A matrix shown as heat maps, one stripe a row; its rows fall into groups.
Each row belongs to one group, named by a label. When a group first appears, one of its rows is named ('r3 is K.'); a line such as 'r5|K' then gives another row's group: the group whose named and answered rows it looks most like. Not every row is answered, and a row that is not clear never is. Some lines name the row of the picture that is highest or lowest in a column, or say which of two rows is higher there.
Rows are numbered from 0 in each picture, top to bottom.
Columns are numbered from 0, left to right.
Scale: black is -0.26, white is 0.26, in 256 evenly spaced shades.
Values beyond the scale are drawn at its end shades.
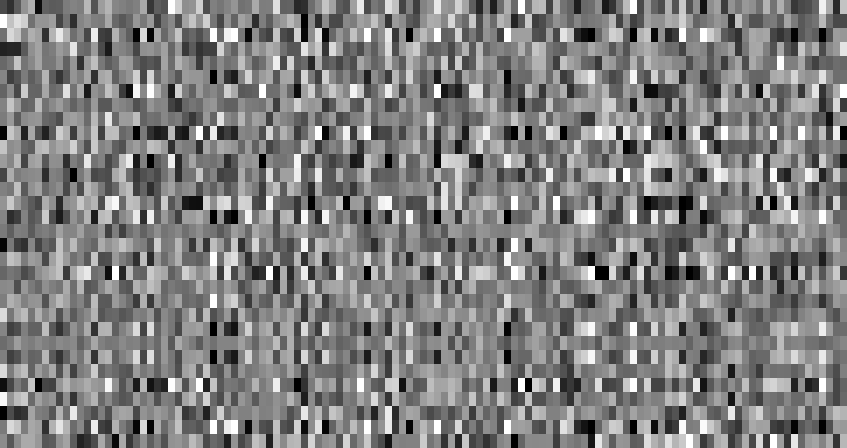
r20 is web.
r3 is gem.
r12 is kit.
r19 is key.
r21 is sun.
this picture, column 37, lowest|11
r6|web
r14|key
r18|sun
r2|sun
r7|kit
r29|gem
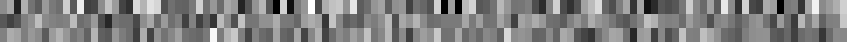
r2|sun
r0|web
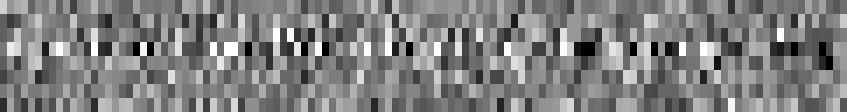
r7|gem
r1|gem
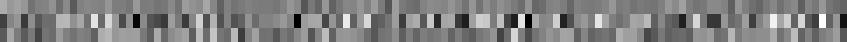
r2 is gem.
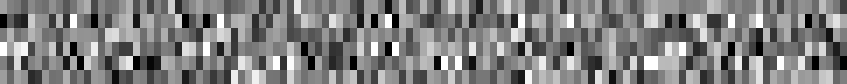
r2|key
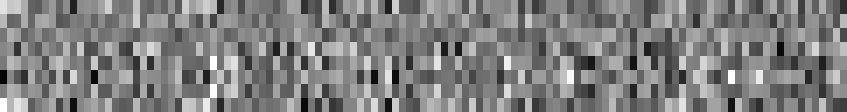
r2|kit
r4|sun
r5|gem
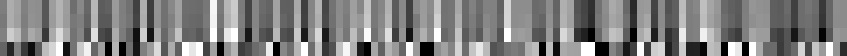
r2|sun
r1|sun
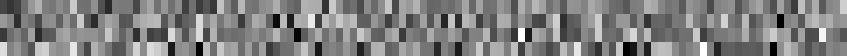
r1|web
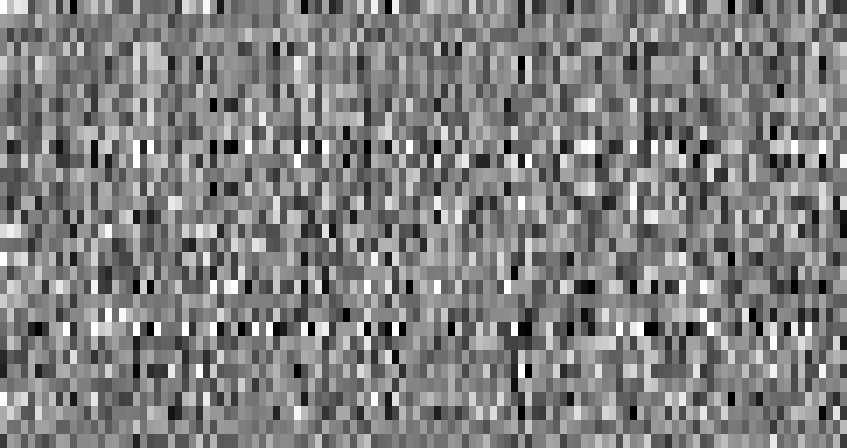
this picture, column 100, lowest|10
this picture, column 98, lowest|23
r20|sun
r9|key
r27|gem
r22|key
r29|kit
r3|web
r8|web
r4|kit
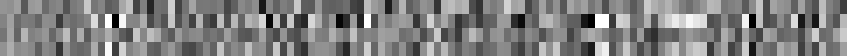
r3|key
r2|web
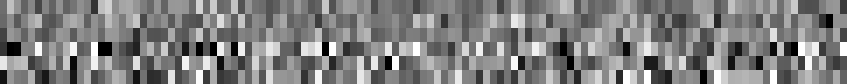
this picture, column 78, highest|5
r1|key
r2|kit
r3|gem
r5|kit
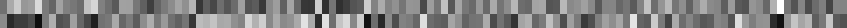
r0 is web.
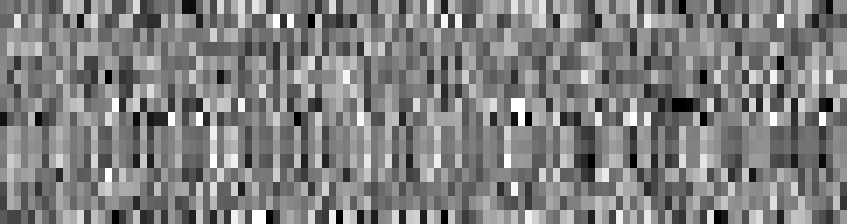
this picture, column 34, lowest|13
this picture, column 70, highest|7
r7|key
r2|sun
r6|web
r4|web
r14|kit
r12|key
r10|sun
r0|key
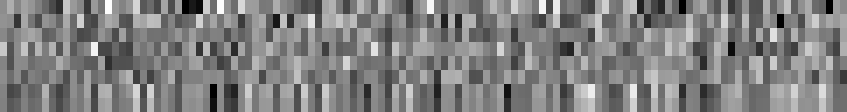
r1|web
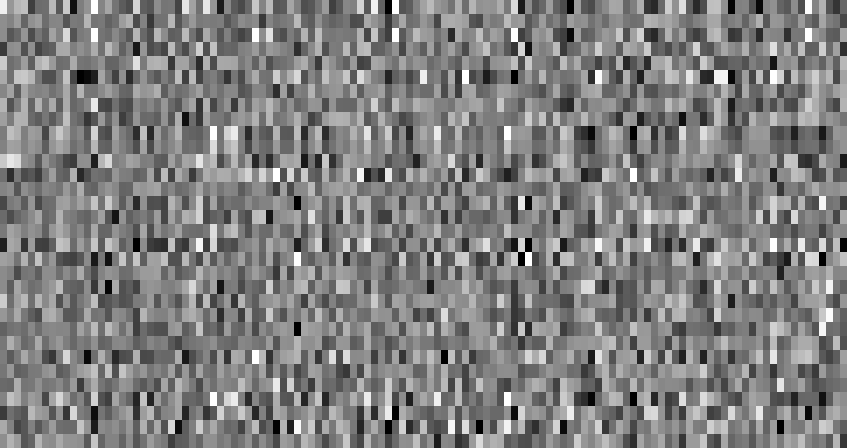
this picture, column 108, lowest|0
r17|kit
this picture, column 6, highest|4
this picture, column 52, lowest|12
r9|sun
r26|key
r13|web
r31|kit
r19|web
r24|kit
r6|web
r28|sun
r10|sun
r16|sun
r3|kit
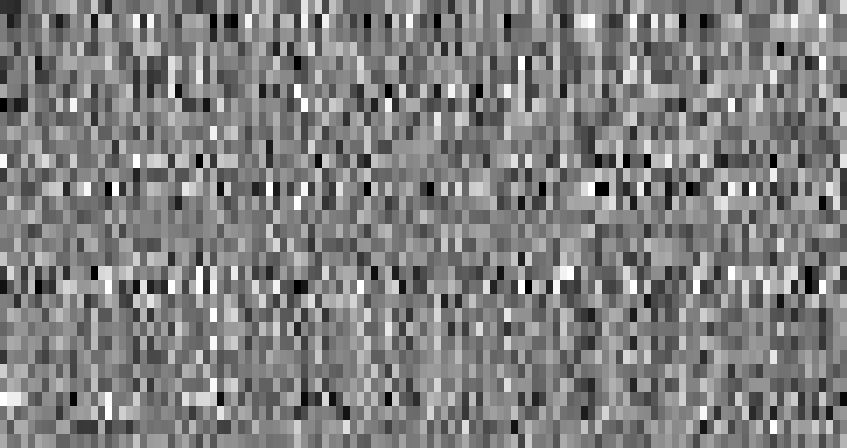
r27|sun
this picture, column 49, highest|30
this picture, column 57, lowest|20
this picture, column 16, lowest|10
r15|key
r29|key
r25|kit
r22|sun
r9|sun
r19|gem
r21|web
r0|gem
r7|gem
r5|kit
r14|kit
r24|sun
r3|web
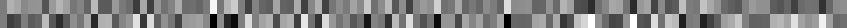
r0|sun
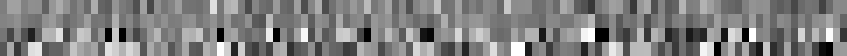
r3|key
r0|sun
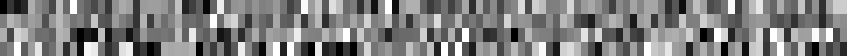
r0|gem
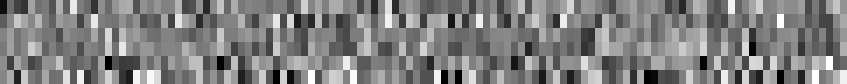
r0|gem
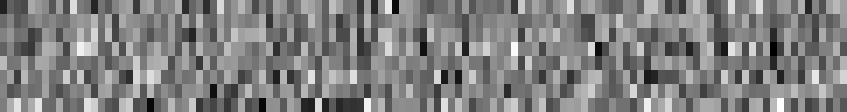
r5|web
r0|gem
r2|key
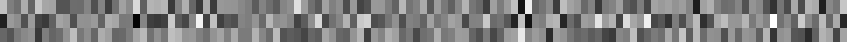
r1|kit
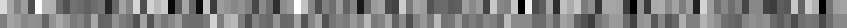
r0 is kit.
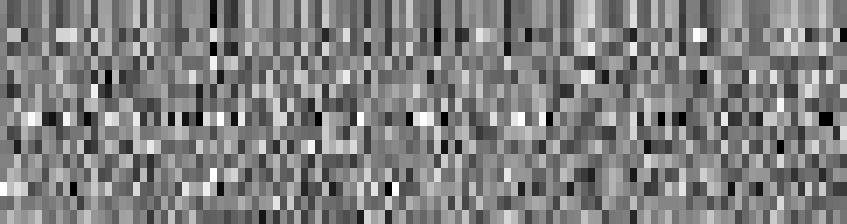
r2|kit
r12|sun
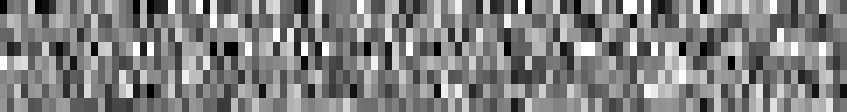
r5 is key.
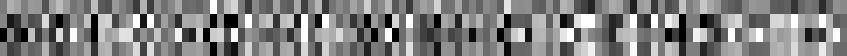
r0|sun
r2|gem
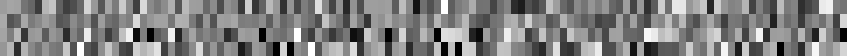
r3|web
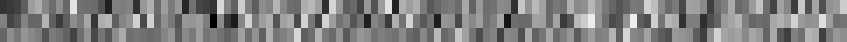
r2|kit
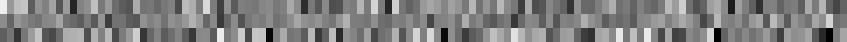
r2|key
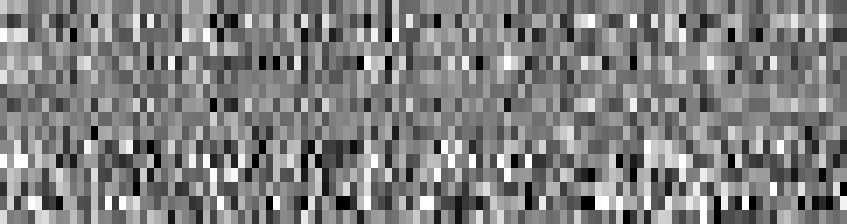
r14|key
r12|sun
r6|kit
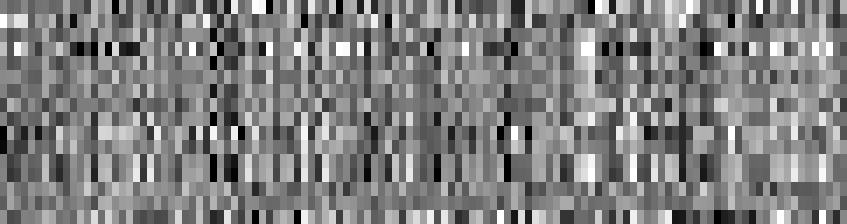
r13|key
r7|kit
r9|gem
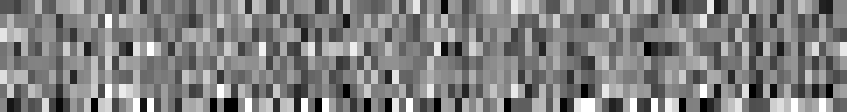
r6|key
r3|web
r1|key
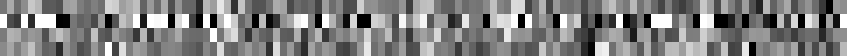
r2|sun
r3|key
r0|key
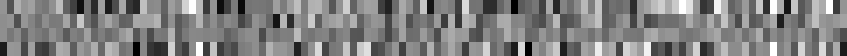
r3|kit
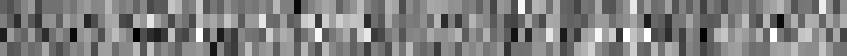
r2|kit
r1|web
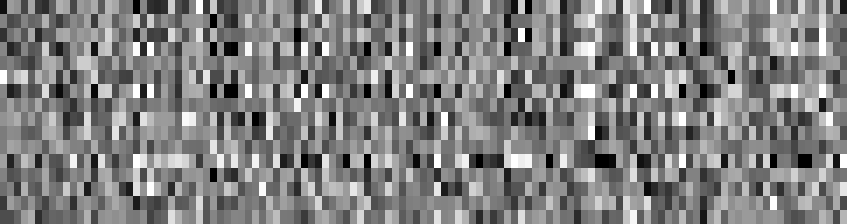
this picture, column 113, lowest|9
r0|kit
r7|kit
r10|sun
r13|web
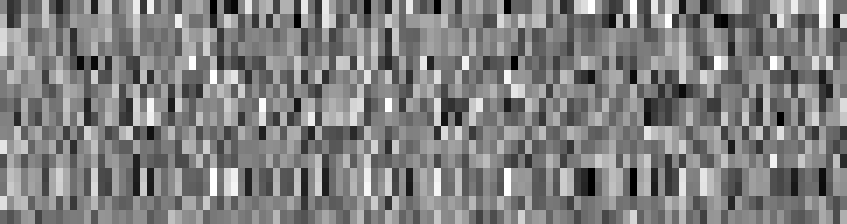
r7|web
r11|kit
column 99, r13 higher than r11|No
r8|web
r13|sun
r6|key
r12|sun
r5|sun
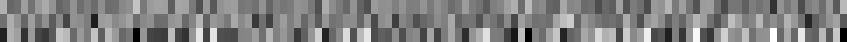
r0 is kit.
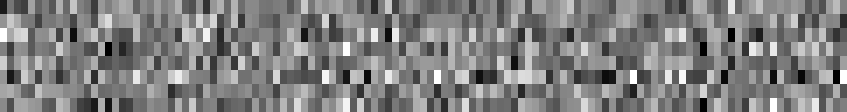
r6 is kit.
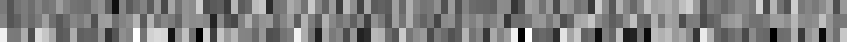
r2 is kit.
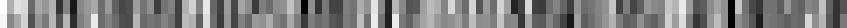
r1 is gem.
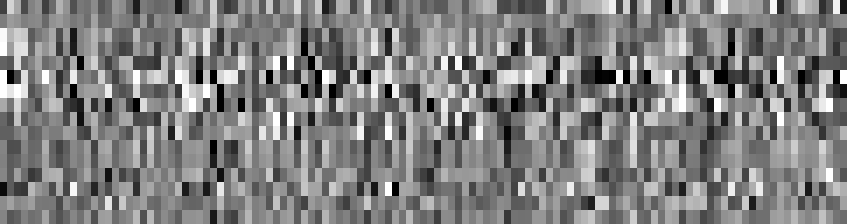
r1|sun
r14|key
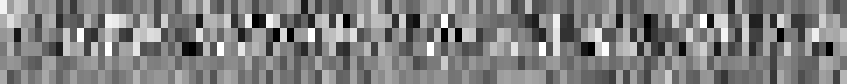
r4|key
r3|key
